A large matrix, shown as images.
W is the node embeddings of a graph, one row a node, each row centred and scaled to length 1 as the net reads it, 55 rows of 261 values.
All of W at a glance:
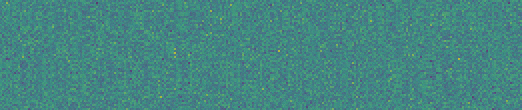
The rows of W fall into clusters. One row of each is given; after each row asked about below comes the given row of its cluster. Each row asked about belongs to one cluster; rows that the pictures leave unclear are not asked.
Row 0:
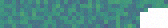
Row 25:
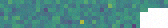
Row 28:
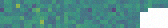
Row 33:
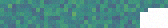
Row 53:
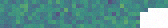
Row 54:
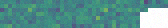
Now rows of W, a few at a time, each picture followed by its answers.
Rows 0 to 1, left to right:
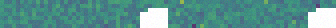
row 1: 54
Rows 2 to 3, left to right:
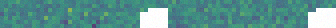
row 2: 25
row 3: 53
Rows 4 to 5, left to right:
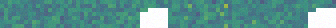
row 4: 25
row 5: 28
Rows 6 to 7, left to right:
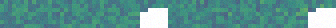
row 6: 53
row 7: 53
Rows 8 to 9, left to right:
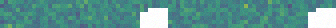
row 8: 33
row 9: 53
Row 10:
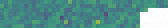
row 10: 25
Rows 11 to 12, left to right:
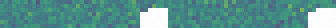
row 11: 53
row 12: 0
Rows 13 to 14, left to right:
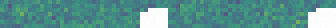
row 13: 53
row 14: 53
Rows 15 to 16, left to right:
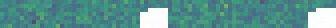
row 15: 54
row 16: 28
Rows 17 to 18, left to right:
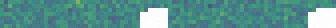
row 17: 33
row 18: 0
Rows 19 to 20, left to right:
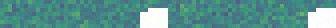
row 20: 53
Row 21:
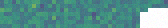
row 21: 28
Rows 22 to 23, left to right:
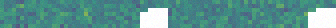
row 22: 54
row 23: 25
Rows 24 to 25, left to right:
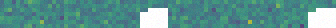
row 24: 28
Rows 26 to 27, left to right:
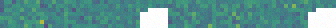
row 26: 28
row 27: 33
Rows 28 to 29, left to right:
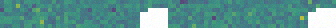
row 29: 54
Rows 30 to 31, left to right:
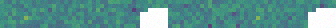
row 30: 0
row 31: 33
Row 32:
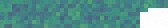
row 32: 25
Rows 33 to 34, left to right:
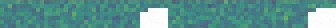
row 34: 0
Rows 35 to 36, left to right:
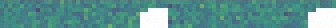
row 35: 25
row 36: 33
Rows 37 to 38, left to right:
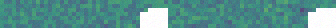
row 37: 0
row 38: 0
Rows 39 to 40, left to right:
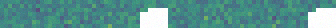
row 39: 25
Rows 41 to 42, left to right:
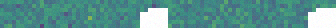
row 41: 33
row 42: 0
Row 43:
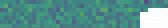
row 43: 54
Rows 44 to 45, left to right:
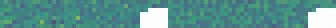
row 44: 28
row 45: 0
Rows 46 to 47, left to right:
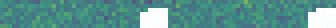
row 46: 54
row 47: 33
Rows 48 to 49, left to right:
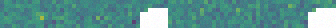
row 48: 28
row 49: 0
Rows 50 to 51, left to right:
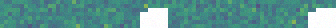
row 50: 0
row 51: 53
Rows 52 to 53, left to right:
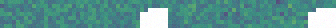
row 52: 33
